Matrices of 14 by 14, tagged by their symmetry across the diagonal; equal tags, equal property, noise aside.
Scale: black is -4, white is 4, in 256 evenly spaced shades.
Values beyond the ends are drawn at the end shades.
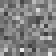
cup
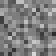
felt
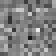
felt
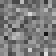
cup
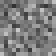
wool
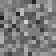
cup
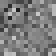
wool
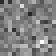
cup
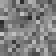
cup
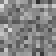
cup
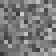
cup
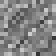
wool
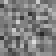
felt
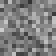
felt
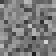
cup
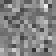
cup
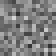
felt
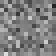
felt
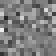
cup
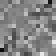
wool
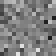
felt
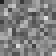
wool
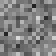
wool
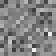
wool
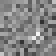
wool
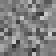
felt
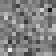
felt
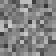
wool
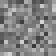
wool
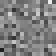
felt
